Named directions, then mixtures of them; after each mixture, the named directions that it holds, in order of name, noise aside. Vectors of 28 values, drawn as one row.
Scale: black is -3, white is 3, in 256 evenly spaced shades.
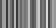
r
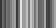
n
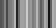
n, r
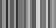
r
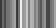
n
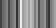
n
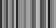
n, r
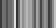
n, r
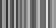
r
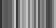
n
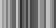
n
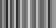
n, r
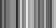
n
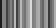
n, r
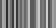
r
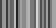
n, r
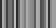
n, r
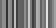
r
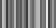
r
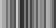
n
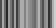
n, r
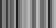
n, r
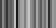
n, r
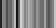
n, r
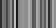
n, r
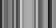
n, r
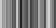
n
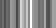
n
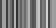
r
